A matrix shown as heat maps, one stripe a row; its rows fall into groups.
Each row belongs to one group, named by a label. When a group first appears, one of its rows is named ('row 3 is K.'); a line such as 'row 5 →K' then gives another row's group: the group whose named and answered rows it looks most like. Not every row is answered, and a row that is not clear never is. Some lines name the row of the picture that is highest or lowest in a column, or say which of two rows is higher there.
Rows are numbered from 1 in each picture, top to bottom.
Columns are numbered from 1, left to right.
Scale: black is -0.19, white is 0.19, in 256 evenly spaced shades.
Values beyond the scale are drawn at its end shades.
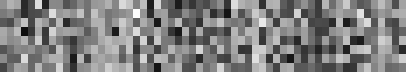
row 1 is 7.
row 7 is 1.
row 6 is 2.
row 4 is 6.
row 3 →2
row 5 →7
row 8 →2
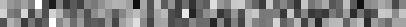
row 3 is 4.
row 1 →7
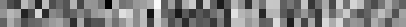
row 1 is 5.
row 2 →7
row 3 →4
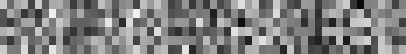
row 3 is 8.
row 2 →4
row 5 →2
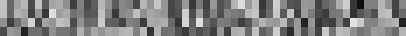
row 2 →6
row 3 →8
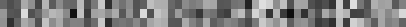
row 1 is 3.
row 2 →1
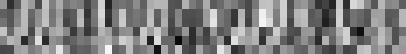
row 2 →3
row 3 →3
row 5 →7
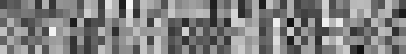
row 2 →2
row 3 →4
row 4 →6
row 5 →4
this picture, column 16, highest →1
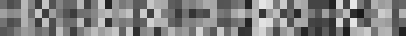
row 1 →3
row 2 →7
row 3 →3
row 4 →2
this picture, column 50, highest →2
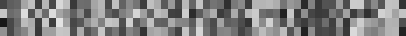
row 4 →8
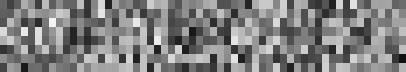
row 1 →3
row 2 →8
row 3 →4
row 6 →3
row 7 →2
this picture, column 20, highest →3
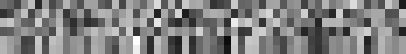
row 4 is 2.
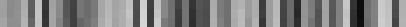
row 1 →7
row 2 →7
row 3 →7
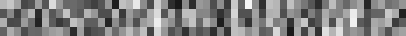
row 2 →5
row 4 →4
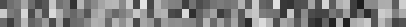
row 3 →2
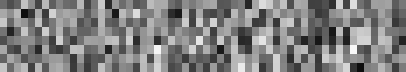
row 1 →3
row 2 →6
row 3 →6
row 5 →2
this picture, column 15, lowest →7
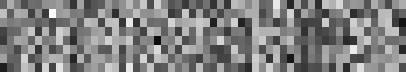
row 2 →6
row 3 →2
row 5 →2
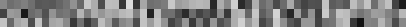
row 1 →2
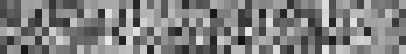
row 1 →7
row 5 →8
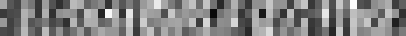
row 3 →2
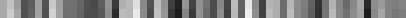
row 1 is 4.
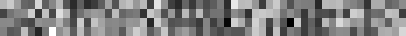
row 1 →4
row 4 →1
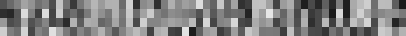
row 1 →2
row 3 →2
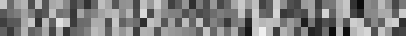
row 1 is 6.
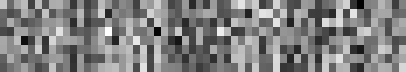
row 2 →3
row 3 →4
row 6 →7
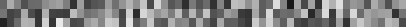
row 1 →4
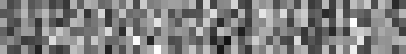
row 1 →2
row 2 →3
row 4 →8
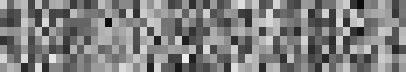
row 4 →7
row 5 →3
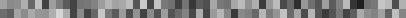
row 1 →7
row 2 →8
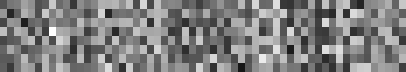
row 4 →6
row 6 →4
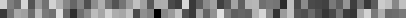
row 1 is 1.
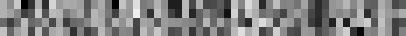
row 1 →6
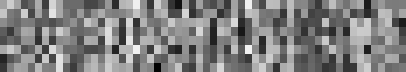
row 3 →2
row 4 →8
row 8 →2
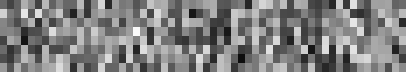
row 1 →3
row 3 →5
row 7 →8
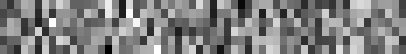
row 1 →8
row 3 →4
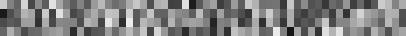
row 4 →4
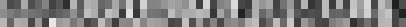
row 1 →2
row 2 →2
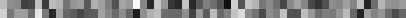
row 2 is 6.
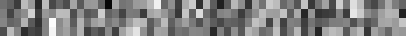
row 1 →5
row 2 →8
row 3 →1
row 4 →4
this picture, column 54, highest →4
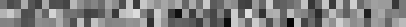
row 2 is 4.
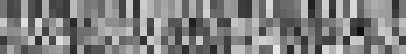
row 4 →7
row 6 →4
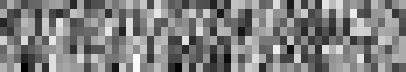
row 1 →4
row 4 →8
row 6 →4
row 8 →6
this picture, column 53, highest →4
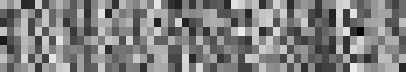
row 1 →6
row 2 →3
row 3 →3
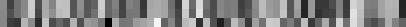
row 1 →8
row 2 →8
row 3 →5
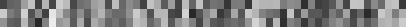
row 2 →1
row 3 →1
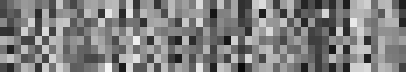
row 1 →2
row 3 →8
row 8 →8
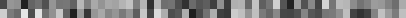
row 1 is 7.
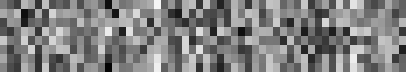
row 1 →5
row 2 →6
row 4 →8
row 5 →1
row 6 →8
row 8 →5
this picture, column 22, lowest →3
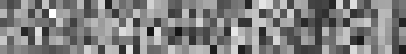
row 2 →6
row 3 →2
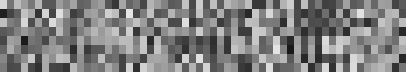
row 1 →6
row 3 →1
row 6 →4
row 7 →8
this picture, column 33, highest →1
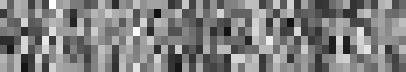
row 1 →6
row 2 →2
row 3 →1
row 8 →6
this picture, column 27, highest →1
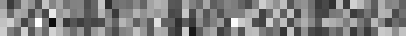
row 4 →1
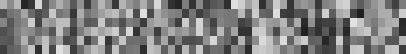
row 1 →6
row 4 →2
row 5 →3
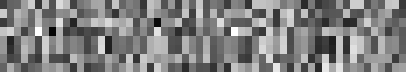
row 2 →6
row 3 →2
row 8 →4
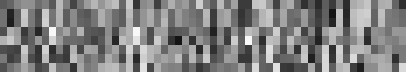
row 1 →2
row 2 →8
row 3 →8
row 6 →5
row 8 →7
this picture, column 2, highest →5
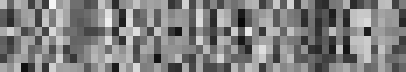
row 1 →6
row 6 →2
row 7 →2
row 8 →6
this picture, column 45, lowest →6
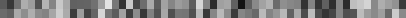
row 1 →8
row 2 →8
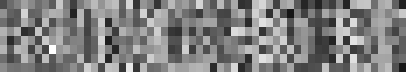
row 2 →1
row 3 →3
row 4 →6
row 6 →6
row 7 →3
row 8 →2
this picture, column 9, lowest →8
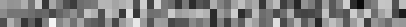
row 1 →7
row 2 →2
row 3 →4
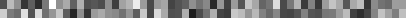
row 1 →4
